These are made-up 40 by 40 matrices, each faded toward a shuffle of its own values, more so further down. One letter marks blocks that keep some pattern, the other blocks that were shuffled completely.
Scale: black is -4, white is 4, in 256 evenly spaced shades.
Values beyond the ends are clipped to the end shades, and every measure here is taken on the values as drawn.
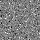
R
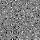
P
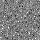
R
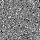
R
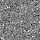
R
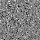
R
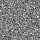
R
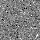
R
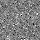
R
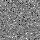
R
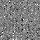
P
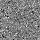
R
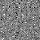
P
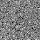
P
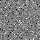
R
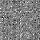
P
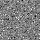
R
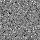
R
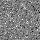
R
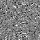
P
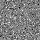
R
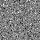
R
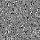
P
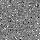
R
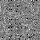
P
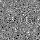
P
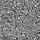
P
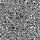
P
